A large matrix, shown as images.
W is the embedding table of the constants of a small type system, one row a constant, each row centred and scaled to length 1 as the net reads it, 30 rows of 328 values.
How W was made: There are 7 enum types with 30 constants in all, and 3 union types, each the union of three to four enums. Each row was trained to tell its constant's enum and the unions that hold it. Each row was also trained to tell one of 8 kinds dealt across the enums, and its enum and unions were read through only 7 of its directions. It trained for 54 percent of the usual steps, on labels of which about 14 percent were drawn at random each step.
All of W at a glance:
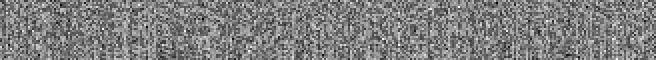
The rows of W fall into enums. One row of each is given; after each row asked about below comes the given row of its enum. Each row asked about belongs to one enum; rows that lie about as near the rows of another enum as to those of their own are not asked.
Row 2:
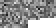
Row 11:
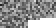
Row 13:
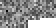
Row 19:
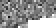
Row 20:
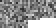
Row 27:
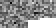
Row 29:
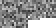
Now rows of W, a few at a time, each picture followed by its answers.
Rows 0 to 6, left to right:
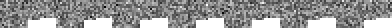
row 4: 19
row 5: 19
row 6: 11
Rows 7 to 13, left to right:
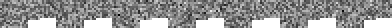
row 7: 27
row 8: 13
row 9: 20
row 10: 29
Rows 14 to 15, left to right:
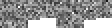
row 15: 2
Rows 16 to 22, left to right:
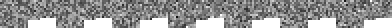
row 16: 2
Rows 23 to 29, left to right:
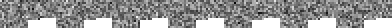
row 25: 13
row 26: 29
